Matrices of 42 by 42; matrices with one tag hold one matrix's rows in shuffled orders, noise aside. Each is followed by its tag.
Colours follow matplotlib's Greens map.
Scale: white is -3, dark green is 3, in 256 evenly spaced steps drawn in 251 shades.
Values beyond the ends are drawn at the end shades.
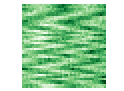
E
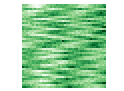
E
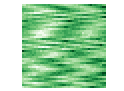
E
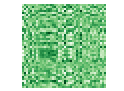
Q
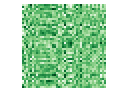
Q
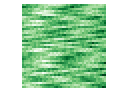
E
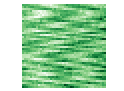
E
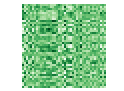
Q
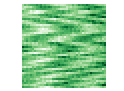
E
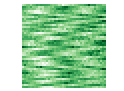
E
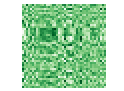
Q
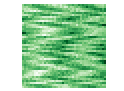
E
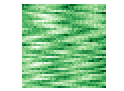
E
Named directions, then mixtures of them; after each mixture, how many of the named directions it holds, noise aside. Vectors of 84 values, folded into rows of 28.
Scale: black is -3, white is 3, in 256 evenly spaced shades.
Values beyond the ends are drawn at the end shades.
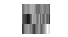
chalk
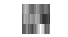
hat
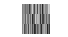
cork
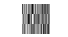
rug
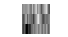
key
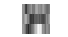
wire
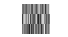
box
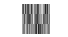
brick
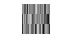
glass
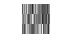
two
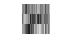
two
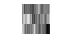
one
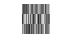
one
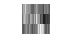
one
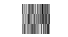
three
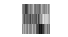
one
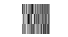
one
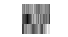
one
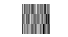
two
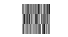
three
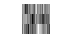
three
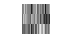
three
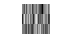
two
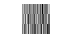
two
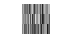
one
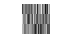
three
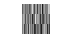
one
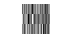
one
